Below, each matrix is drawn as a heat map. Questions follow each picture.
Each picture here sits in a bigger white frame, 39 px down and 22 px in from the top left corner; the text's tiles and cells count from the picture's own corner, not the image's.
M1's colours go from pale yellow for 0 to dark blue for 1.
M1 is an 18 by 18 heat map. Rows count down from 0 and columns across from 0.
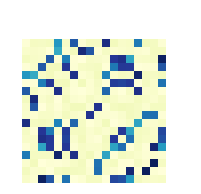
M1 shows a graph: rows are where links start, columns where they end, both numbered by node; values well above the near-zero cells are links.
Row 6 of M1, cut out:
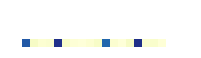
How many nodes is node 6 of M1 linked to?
4
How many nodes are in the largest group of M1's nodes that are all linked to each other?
7
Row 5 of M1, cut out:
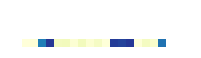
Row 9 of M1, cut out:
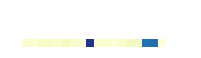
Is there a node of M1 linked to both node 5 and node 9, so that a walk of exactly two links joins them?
no
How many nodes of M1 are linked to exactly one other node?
1
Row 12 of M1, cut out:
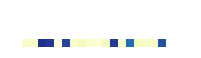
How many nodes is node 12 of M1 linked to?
6
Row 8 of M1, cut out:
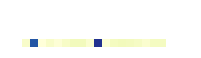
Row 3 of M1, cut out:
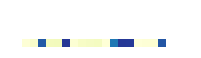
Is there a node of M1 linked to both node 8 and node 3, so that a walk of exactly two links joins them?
no
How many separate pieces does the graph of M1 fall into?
1
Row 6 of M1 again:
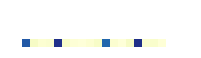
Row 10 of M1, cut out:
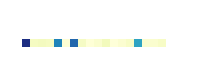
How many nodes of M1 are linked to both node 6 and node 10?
3
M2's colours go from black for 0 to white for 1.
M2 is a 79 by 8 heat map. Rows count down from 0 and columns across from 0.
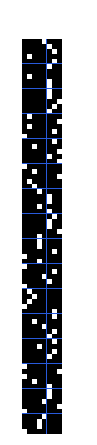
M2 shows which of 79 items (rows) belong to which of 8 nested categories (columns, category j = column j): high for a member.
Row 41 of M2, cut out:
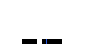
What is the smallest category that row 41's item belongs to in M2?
3
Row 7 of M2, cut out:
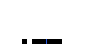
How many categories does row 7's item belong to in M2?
1
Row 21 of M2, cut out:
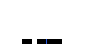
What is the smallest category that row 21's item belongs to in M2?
2
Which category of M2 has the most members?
5
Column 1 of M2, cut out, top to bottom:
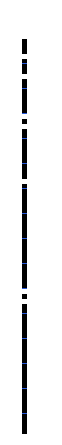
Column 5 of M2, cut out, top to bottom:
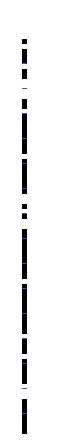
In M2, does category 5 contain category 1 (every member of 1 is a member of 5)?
no
